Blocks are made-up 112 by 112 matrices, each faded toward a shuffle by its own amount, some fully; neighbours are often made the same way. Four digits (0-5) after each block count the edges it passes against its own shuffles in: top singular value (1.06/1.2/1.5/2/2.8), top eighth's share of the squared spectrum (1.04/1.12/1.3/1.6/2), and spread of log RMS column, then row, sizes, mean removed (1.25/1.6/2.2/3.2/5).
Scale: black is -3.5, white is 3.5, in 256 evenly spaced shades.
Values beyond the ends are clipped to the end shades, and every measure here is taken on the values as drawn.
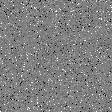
2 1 0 0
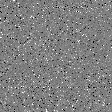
2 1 0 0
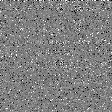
3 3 0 2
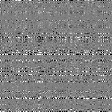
5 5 2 4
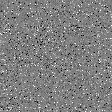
2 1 0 1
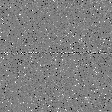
3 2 0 1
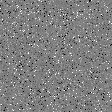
1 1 0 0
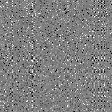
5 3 2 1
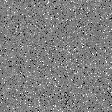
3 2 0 0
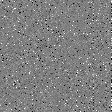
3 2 1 0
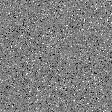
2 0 0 0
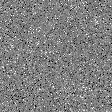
1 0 0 0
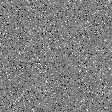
0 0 0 0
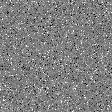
2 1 0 0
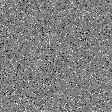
0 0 0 0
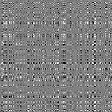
5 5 4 4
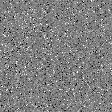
3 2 0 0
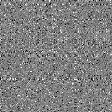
4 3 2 2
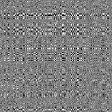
5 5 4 4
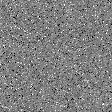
0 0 0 0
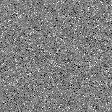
2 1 0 0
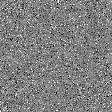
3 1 0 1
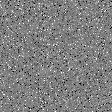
0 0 0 0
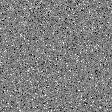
0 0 0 0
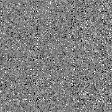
2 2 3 2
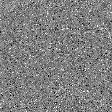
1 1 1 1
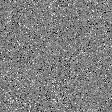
0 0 0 0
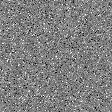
0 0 0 1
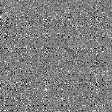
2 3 3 3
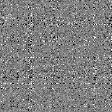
2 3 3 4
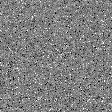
0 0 0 1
